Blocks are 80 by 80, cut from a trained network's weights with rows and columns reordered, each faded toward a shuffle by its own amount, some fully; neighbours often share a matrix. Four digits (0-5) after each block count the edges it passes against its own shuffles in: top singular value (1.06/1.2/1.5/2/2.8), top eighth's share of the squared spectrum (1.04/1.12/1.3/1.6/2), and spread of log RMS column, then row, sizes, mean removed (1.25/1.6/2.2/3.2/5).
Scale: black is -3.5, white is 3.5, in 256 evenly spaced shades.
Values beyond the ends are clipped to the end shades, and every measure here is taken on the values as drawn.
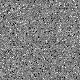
1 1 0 0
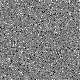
0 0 0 0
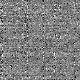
3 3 3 0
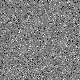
0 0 0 0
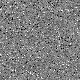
0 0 0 0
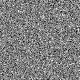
0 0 0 0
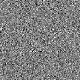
3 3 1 2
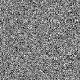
3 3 1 2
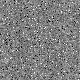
0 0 0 0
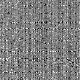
4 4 1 3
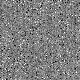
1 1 0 0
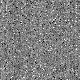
1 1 0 0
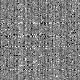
4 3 0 3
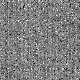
2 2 0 1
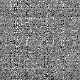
3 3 3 0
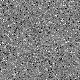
1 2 0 0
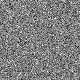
1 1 0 0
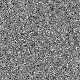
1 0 0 0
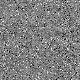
1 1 1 0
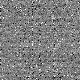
2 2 2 0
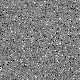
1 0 0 0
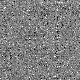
2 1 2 0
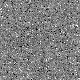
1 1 0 0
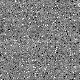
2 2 2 0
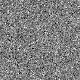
2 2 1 0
